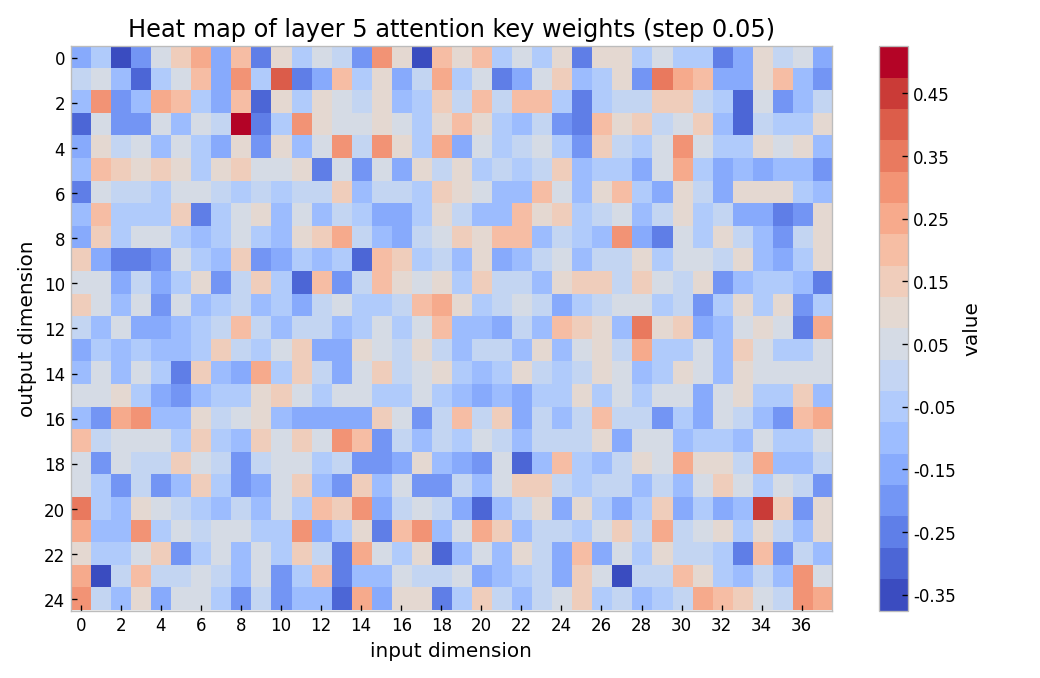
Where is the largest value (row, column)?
3 8
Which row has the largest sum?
21
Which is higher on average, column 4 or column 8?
column 8
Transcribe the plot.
Title: Heat map of layer 5 attention key weights (step 0.05)
x-axis: input dimension, ticks 0 2 4 6 8 10 12 14 16 18 20 22 24 26 28 30 32 34 36
y-axis: output dimension, ticks 0 2 4 6 8 10 12 14 16 18 20 22 24 (0 at the top)
Colour bar: value, ticks -0.35 -0.25 -0.15 -0.05 0.05 0.15 0.25 0.35 0.45
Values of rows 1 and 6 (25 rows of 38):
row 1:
0 0.05 -0.1 -0.3 -0.05 0.05 0.2 -0.15 0.3 -0.05 0.4 -0.25 -0.15 0.2 -0.05 0.1 -0.15 0 0.25 -0.05 0.05 -0.25 -0.15 0.05 0.15 -0.1 -0.05 0.1 -0.2 0.35 0.25 0.2 -0.15 -0.15 0.1 0.2 -0.1 -0.2
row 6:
-0.25 0.05 0 0 -0.05 0.05 0.05 0 -0.05 0 -0.05 0 0 0.15 -0.1 0 0 -0.05 0.15 0.1 0.05 -0.1 -0.1 0.2 0.05 -0.1 0.1 0.2 -0.05 -0.15 0.1 0 -0.15 0.1 0.1 0.1 -0.05 -0.1
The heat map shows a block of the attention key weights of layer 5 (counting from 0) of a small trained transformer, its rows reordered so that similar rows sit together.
